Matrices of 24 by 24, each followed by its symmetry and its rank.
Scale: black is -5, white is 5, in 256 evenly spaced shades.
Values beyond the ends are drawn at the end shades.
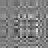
antisymmetric, rank two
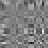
antisymmetric, rank two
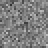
neither, full rank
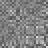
symmetric, rank three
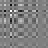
symmetric, rank one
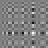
symmetric, rank one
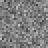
neither, full rank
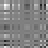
symmetric, rank one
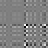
symmetric, rank one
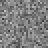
neither, full rank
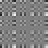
symmetric, rank one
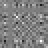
symmetric, rank three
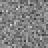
neither, full rank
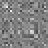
symmetric, rank three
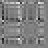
antisymmetric, rank two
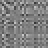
antisymmetric, rank two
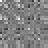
symmetric, rank three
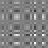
symmetric, rank one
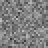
neither, full rank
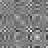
symmetric, rank three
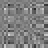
antisymmetric, rank two
